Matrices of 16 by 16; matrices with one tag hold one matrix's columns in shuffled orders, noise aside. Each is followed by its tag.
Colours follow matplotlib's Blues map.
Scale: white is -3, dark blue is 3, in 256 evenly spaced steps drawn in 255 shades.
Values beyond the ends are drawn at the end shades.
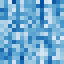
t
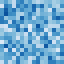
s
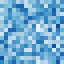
s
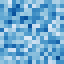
s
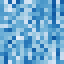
t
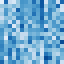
t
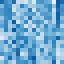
t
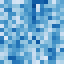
t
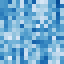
t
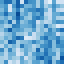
t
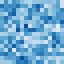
s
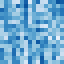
t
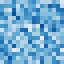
s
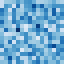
s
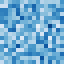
s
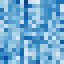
t
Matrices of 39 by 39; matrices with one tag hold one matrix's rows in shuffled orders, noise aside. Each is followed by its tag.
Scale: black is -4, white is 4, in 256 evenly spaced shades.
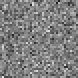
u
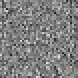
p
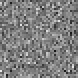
p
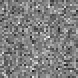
u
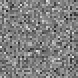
p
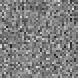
p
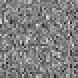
p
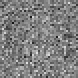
u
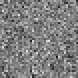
u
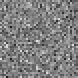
p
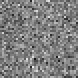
u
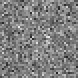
u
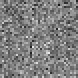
u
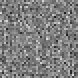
p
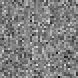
u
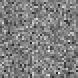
u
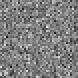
p
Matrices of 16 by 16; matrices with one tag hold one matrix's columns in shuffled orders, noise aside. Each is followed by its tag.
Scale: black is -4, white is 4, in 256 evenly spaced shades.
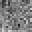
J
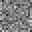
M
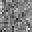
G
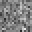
G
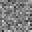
M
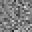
M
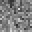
J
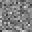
M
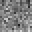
J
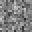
G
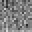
J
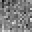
J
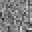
G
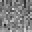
J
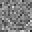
M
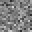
M
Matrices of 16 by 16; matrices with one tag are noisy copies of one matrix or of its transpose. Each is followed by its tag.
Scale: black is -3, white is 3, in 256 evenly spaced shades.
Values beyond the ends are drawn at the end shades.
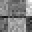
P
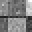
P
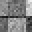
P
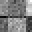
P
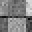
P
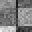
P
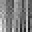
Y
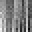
Y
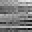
Y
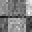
P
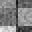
P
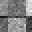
P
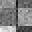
P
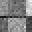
P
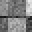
P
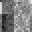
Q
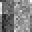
Q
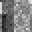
Q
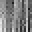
Y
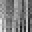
Y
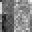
Q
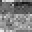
Q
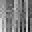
Y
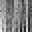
Y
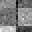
P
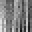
Y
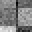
P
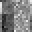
Q
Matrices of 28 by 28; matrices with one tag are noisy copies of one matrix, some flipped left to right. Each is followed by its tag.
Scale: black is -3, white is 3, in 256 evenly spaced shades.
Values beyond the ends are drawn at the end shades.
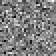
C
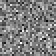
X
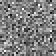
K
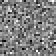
C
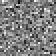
C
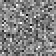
K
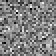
X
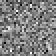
X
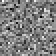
C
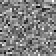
C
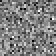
X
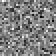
C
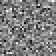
C
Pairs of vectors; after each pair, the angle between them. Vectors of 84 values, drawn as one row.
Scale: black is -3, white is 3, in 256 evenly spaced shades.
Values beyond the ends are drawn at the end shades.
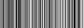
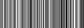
nearly opposite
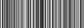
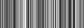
partly aligned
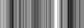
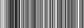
partly aligned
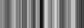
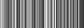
partly aligned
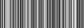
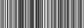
orthogonal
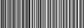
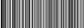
partly aligned
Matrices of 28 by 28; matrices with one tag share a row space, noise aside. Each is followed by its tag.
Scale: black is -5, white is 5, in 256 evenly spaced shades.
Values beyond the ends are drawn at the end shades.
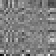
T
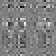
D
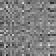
T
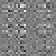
D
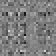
D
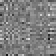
T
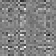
D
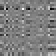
T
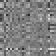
T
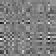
T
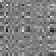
T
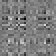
D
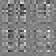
D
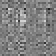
D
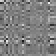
T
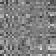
T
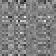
D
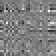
T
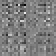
D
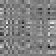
T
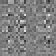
D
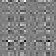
D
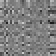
T
